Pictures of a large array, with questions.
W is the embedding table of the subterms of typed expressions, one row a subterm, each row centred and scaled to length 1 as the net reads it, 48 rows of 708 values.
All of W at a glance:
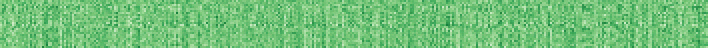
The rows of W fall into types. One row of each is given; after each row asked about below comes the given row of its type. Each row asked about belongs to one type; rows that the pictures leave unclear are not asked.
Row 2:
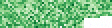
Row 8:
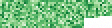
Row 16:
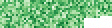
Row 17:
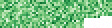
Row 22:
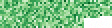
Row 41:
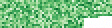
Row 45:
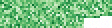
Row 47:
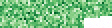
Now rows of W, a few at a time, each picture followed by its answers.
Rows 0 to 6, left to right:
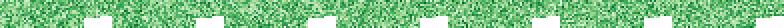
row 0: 16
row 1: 45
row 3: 22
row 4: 16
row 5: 8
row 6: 41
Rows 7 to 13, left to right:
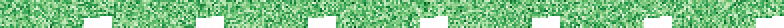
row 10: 8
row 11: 17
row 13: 45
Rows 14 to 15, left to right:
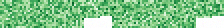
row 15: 47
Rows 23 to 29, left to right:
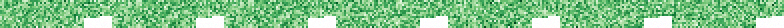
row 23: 22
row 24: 16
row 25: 16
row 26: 41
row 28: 41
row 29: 8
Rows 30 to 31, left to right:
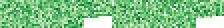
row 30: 41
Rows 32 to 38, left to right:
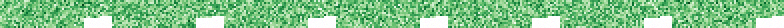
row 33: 47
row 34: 22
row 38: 17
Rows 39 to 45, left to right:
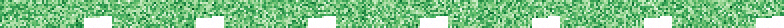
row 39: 47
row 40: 2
